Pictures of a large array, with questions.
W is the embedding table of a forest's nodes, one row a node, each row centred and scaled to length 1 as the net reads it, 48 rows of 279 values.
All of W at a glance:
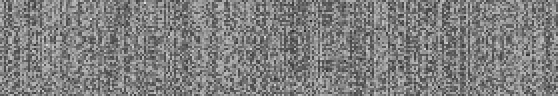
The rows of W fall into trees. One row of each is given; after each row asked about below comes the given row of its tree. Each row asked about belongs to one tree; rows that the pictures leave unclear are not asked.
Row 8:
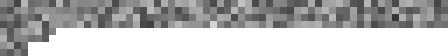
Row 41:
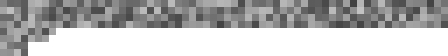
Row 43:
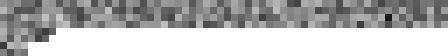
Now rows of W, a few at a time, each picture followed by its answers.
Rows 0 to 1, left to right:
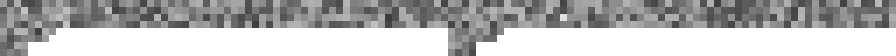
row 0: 43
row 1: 8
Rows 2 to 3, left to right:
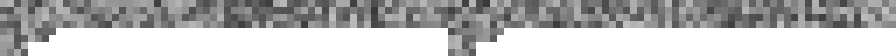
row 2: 8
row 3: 8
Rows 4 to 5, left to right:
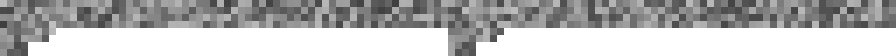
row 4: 8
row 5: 8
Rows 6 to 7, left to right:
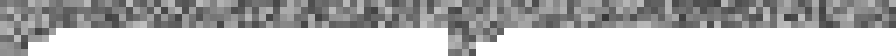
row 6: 41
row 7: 8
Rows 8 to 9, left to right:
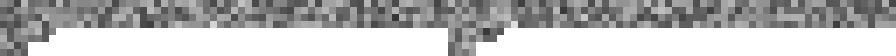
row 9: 43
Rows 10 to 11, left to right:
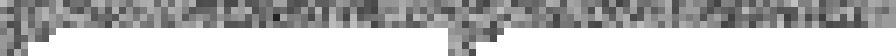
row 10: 8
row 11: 8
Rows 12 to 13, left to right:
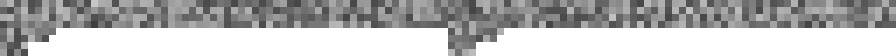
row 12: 8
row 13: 41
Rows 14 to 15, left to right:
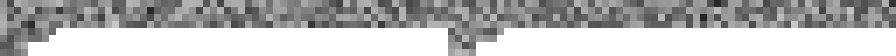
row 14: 43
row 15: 41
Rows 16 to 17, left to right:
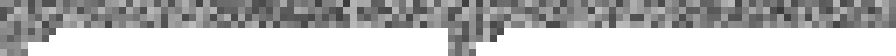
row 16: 8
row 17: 8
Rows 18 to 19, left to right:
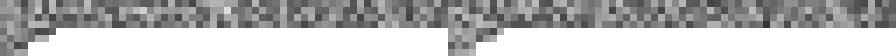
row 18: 41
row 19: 41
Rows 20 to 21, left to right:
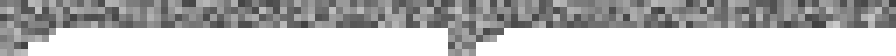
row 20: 41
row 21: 41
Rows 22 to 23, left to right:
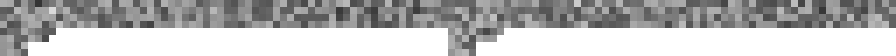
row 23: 41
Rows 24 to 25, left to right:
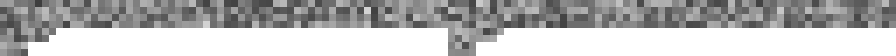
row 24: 8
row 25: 41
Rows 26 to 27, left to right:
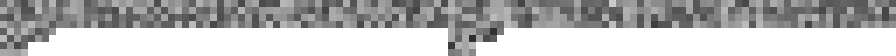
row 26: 41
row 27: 43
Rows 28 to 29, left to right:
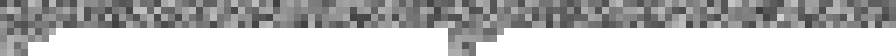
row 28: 41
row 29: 41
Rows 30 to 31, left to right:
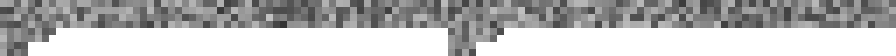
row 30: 8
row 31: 8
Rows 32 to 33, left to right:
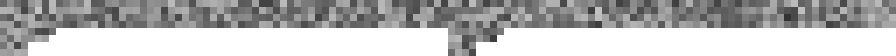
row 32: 41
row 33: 8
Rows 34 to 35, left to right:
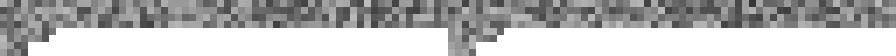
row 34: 8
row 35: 8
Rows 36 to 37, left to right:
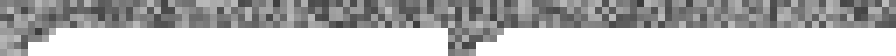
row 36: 41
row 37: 41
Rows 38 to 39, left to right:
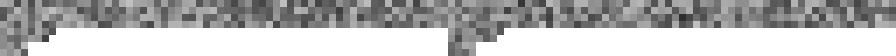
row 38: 8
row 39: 43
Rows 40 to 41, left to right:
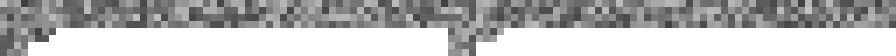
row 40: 43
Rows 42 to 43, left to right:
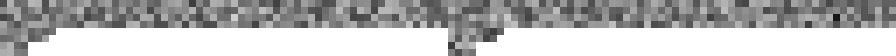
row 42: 41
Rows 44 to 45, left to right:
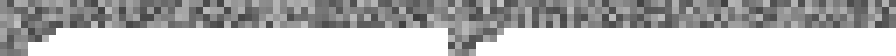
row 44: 43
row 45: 41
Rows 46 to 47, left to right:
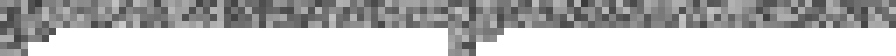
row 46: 8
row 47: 41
